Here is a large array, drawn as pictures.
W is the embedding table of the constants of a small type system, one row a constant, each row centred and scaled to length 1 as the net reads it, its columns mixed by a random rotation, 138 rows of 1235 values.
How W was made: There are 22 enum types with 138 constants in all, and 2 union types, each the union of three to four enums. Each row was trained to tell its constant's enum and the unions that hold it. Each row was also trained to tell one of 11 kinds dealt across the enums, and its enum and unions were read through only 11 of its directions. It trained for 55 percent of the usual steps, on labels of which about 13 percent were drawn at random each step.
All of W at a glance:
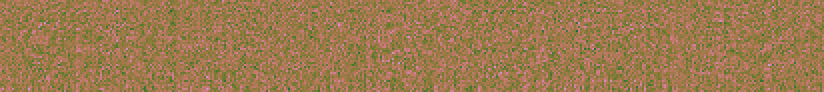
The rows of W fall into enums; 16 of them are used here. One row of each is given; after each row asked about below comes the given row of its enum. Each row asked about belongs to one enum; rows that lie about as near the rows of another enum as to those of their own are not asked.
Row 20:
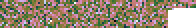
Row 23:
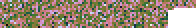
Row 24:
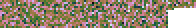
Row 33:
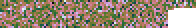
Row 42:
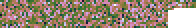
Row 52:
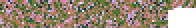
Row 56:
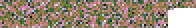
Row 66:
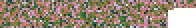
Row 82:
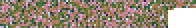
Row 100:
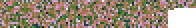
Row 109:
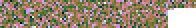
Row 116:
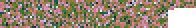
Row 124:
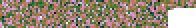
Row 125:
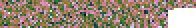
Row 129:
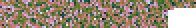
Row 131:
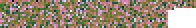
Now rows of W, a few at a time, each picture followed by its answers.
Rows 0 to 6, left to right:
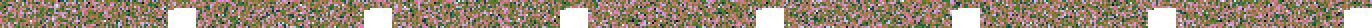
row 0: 56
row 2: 24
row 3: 33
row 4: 129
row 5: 23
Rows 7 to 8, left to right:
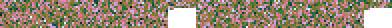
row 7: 116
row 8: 100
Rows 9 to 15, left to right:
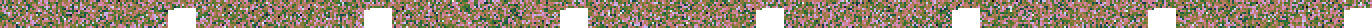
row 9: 125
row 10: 56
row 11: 100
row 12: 52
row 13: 24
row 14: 131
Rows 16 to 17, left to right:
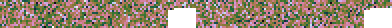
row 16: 66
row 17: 33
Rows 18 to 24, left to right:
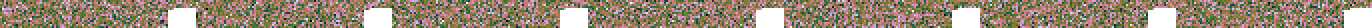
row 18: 125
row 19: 116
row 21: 56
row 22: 24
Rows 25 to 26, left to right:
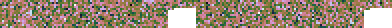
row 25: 33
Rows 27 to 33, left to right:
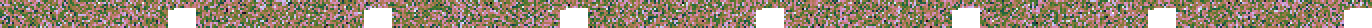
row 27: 82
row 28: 100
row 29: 23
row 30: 116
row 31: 24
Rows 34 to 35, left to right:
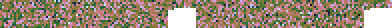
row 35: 56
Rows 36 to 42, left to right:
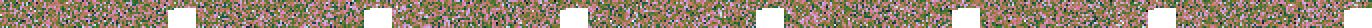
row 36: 109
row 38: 33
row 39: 82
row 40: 125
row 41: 116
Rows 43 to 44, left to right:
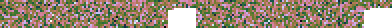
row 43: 20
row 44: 23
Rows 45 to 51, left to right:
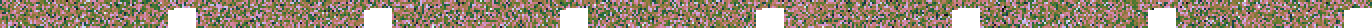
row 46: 56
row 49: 56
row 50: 82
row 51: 125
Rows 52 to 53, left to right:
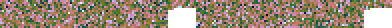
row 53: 20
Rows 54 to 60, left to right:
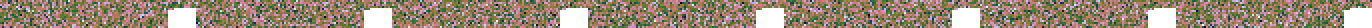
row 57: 100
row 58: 109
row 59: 129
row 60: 24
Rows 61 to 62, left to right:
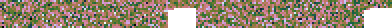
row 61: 23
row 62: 109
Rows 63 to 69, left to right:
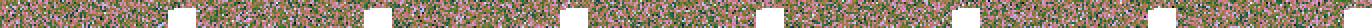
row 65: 52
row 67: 42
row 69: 20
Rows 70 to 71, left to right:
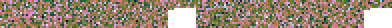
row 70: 42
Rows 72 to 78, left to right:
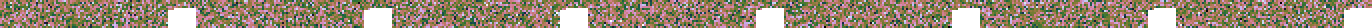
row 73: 131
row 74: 42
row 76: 131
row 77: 125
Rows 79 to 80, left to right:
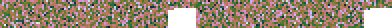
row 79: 129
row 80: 131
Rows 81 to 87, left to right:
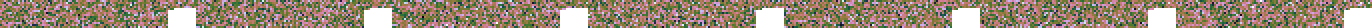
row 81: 100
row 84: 109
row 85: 82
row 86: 124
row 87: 66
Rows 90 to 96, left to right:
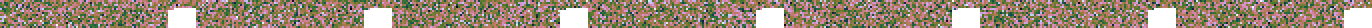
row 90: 23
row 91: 124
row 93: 100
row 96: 66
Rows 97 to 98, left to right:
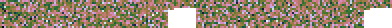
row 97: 23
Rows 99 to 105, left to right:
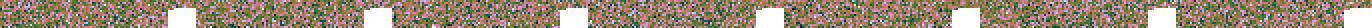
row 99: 100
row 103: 116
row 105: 52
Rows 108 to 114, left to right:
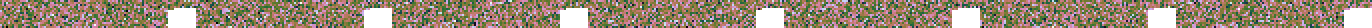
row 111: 116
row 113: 20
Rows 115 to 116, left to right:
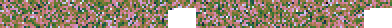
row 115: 52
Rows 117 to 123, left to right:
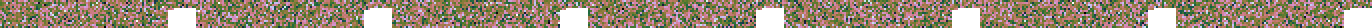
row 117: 20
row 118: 52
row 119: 42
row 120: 24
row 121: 109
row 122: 42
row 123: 131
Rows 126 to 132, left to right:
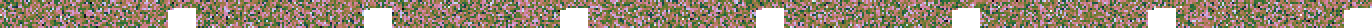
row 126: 109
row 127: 131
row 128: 116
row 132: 42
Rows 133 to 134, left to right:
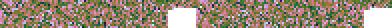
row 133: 23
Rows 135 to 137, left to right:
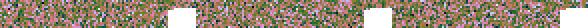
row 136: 109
